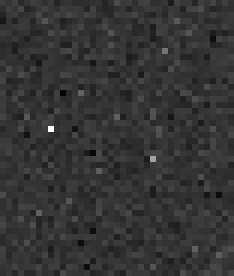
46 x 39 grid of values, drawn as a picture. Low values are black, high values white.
The texture is fine-grained noise. Most values sit low, with a long tail of high ones. No seam splits the table. No row or column stands out. On average the colour sits 20% of the way up the scale. There are no regular stripes.
